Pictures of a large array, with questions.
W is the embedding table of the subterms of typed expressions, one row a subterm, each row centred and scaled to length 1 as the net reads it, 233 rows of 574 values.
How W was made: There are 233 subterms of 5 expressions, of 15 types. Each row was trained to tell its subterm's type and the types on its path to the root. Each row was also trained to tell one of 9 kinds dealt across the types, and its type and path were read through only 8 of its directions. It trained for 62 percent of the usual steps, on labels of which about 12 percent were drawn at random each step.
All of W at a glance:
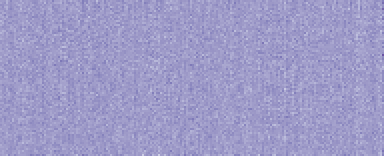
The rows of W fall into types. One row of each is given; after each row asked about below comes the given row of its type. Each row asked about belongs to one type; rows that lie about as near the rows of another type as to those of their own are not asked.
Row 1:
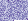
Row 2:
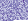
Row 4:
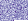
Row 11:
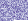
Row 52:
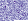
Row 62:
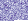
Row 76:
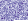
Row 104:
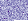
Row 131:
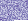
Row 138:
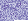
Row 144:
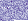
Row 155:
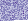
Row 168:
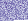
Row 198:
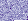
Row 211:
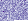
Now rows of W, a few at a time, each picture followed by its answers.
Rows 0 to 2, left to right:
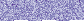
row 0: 198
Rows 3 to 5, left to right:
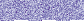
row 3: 144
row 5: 2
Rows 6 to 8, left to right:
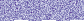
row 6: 4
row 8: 104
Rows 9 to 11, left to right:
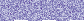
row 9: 1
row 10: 144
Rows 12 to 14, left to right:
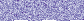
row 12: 198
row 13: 4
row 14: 198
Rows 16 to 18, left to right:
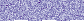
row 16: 104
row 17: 1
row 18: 198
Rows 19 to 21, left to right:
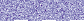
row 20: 11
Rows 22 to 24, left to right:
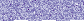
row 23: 211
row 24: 104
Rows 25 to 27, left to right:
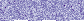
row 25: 104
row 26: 144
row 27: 11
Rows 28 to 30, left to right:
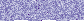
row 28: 62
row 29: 198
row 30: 211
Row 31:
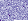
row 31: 104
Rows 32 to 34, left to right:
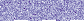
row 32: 211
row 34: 138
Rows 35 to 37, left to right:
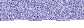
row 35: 104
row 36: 155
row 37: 104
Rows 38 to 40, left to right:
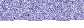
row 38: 76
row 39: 62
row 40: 52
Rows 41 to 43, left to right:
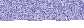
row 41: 131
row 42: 62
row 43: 138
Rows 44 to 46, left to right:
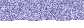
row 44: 155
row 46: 52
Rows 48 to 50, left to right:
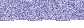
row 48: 138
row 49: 104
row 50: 4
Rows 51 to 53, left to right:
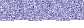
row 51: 76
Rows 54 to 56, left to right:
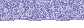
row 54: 144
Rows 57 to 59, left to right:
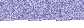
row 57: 211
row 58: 211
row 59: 168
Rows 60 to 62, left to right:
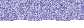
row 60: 76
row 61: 155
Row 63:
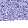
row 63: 1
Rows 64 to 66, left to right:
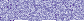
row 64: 198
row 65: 198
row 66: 76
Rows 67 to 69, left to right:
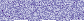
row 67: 11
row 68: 144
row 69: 4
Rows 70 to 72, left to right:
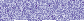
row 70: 138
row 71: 62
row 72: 168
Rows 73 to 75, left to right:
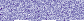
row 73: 131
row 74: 2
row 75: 11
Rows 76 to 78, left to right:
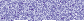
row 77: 138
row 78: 76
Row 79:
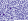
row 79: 11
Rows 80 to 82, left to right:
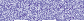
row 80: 1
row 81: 155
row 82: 198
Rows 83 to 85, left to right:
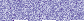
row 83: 131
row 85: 211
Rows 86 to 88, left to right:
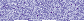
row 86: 62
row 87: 104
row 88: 62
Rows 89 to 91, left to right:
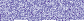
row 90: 2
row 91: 2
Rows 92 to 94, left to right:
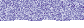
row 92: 131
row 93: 131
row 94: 198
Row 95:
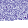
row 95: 155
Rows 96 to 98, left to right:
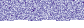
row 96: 211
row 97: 52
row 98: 4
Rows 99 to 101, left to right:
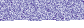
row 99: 211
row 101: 104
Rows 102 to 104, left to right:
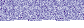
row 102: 52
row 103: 104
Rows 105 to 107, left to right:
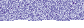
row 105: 11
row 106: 138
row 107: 52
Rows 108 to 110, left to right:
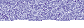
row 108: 155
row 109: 198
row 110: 198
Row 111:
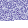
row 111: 144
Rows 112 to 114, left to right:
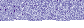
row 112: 52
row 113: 131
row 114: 155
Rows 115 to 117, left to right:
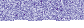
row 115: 4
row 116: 144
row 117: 52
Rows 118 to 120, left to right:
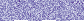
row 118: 138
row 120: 62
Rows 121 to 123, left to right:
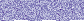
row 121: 144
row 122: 131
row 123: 168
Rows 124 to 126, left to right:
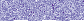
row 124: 76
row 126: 76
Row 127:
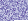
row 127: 62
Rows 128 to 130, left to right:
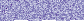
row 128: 4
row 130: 76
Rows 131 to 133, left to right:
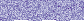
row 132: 4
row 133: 4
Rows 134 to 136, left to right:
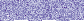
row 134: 168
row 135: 4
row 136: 155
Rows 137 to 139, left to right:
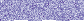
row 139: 76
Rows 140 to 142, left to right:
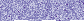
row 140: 138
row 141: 76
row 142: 104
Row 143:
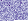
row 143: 211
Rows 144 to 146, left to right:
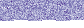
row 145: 138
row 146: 52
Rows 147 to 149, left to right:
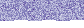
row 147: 138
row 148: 211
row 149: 144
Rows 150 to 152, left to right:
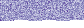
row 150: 4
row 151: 144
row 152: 155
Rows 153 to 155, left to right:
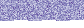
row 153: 1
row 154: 211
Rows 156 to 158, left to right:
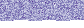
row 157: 144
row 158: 138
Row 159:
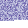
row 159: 138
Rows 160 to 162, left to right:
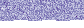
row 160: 155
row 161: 104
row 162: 11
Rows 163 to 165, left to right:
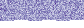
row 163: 52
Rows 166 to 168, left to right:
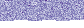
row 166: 211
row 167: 1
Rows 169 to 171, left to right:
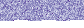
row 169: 62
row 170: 52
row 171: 62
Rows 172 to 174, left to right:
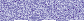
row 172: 144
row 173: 76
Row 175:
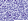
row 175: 76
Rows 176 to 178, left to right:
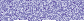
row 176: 76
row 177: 4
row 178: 211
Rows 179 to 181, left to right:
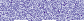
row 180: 168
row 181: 11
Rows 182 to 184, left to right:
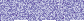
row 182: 1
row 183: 62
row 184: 104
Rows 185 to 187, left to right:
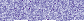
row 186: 52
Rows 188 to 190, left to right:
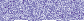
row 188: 144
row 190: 211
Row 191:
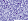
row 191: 131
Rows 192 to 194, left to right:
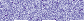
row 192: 1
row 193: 198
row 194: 211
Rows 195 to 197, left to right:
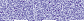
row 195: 138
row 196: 131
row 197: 11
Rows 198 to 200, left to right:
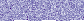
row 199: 155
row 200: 4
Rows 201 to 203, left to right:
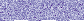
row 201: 138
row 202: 155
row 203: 155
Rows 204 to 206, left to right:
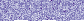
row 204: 62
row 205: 144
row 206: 155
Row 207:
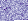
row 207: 62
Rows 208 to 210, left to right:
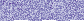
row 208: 155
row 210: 131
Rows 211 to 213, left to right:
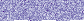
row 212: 155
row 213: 211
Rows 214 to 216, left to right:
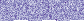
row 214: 155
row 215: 4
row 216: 211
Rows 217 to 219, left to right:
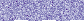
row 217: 131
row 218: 11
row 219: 138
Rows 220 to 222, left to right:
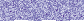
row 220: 144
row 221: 76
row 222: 2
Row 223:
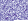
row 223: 76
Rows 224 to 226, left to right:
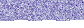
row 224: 198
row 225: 138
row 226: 104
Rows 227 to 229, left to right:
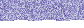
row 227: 62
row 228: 168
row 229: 138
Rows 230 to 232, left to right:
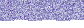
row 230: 131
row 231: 104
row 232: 131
